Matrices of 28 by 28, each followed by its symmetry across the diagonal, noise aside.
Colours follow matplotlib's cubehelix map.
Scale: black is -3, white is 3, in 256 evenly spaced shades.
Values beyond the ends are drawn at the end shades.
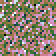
symmetric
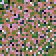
symmetric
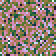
symmetric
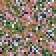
antisymmetric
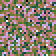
antisymmetric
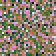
antisymmetric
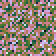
symmetric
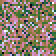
antisymmetric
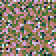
antisymmetric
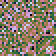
symmetric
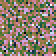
antisymmetric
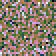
antisymmetric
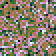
symmetric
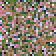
antisymmetric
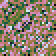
symmetric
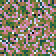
symmetric
